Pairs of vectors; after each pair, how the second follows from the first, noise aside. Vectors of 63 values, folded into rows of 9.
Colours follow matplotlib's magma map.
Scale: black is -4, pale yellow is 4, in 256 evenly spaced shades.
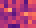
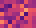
shuffled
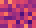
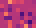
partly zeroed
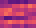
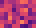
shuffled
